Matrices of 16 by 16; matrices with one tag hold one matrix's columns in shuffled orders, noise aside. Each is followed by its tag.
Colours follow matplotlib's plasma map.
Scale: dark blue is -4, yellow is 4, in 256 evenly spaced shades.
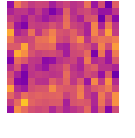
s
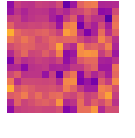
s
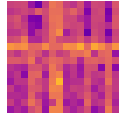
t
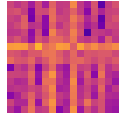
t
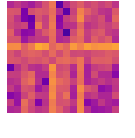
t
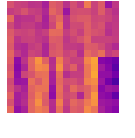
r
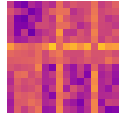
t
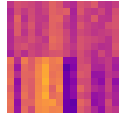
r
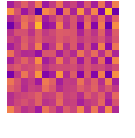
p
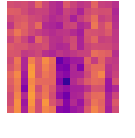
r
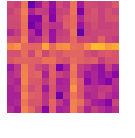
t
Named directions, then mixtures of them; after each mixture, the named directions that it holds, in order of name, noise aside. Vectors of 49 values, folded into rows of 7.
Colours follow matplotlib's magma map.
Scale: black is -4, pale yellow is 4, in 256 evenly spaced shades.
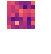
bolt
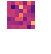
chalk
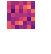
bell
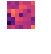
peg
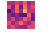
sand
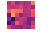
bolt, peg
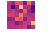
chalk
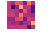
chalk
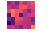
peg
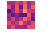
sand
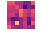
bolt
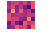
bell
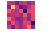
chalk, sand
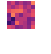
bolt, peg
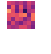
sand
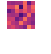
chalk, sand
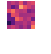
chalk, peg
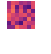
bell, sand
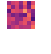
bell, sand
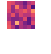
bell, bolt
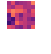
bolt, peg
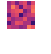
chalk, peg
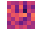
sand
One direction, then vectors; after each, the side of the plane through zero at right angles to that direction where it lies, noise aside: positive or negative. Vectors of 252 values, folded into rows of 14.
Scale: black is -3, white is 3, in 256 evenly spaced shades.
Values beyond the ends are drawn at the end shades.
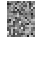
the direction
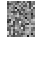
positive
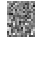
negative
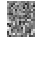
negative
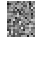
positive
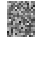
negative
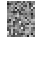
positive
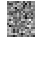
positive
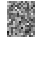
negative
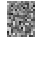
negative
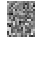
negative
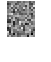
positive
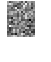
negative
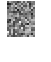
positive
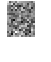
negative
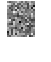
negative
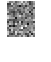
positive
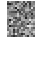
positive
